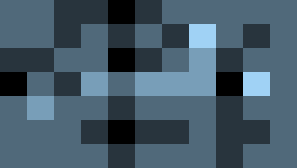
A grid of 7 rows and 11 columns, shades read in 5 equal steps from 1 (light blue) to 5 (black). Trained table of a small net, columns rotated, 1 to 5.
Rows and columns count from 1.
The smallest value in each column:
3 2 3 2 3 2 2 1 3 1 3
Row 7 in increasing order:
3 3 3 3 3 3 3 3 3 4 4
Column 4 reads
4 3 3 2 3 4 3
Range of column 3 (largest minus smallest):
1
